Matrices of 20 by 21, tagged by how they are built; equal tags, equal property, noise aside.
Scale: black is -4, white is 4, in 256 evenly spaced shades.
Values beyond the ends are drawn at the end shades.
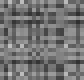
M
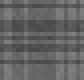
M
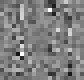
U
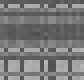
M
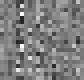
U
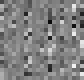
U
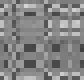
M
